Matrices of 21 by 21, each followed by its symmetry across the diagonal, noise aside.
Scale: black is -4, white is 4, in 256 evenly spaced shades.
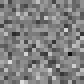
neither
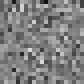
neither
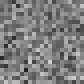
neither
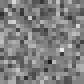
antisymmetric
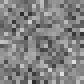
symmetric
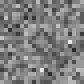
symmetric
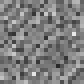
symmetric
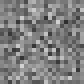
antisymmetric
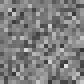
symmetric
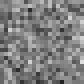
antisymmetric
